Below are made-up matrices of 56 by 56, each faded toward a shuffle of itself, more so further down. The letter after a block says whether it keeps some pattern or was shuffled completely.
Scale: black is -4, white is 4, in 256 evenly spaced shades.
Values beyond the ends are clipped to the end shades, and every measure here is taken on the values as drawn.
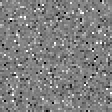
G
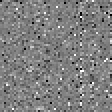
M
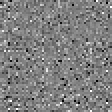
M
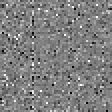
M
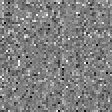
M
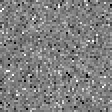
G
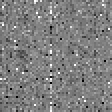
M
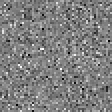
M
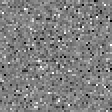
G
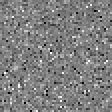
G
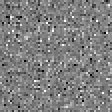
M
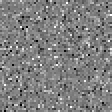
G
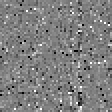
M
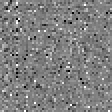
M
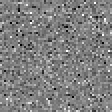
M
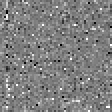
M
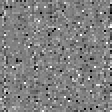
M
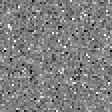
G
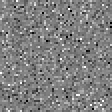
G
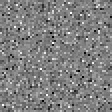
G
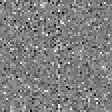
M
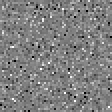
G
